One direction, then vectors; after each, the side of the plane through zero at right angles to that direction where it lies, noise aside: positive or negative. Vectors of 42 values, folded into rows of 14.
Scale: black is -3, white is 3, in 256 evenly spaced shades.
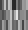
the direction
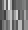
positive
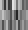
negative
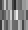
positive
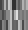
positive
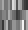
negative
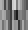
negative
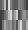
positive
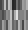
positive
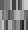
positive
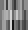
positive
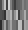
positive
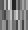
positive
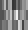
positive
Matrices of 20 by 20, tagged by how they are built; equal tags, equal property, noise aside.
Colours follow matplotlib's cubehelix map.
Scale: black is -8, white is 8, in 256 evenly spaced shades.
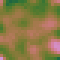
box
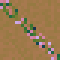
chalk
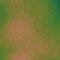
box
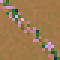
chalk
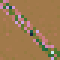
chalk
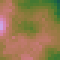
box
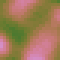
box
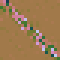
chalk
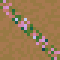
chalk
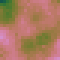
box
